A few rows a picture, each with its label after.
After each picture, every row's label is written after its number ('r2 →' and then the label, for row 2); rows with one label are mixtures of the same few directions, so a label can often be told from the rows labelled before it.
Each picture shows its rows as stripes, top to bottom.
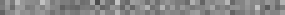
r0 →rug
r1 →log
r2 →rug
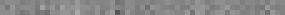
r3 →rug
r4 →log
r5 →rug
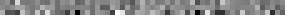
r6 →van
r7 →log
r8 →rug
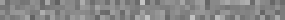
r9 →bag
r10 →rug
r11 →log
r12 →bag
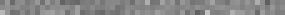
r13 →log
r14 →rug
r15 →rug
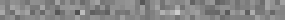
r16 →bag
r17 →log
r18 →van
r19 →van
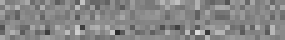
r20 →van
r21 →rug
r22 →rug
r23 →rug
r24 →rug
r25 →van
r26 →rug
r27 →rug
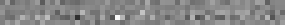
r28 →log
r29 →van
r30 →bag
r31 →rug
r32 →rug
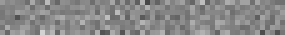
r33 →bag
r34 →bag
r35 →rug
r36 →log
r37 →bag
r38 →bag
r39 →log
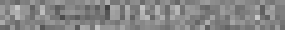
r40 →log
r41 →log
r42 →log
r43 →log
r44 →rug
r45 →rug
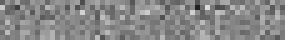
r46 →van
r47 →rug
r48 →bag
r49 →log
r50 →bag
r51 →van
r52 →bag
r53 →log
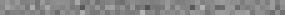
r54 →rug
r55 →bag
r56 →bag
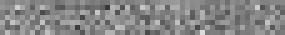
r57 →van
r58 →log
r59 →rug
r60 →bag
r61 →log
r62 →rug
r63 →bag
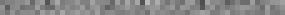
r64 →bag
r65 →bag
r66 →log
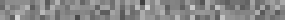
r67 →bag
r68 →bag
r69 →log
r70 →van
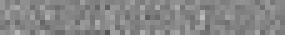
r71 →van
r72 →log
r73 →bag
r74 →bag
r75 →rug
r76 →rug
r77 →log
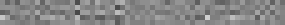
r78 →rug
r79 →rug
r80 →rug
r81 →rug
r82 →rug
